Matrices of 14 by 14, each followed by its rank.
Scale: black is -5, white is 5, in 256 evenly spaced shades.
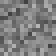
full rank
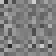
two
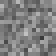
full rank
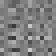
two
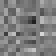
two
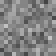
full rank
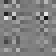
two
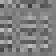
two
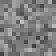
full rank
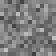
full rank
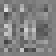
two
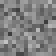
full rank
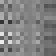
two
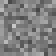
full rank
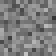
full rank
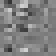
two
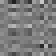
two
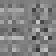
two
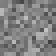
full rank
